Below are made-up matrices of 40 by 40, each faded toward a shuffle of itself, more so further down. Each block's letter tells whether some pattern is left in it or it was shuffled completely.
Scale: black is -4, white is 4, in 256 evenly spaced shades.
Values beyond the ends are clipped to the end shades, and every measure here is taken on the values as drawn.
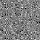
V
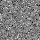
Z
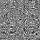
V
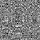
V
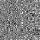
V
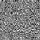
V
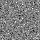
Z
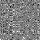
V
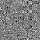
V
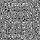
V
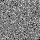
Z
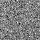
Z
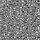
V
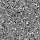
Z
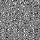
V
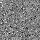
Z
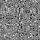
V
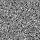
Z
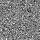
Z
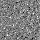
Z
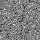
Z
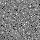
Z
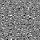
V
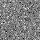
Z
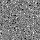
Z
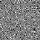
V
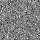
Z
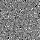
Z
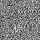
V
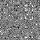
V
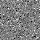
Z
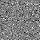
V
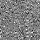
V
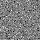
Z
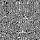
V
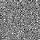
V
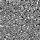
V
